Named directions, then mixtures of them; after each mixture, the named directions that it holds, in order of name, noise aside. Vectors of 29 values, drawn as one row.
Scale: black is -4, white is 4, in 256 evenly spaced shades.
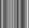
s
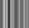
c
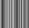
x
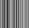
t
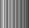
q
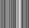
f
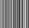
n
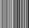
n, q, x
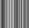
x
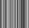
s, t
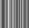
c, x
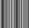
x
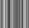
c, n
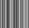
c, t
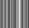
c, f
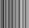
q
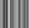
c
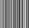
n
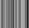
s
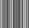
n, t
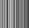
q, t, x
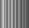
q
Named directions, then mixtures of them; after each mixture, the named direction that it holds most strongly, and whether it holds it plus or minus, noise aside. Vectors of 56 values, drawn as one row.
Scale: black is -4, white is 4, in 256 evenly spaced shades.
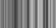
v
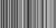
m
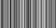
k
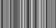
k, plus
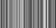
v, minus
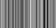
v, plus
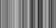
v, minus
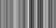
v, minus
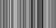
v, minus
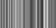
v, minus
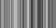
v, minus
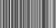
k, minus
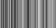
m, plus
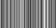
k, plus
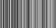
m, plus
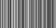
m, minus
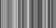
v, minus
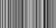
m, minus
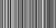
m, minus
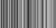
m, plus
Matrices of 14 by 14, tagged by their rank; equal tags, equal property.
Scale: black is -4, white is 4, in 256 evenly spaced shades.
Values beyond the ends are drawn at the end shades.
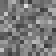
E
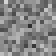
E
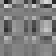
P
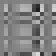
P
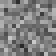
E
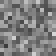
E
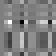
P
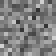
E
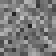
E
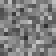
E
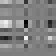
P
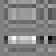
P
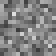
E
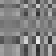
P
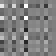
P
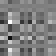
P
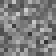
E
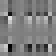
P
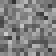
E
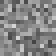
E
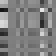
P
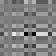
P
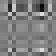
P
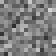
E
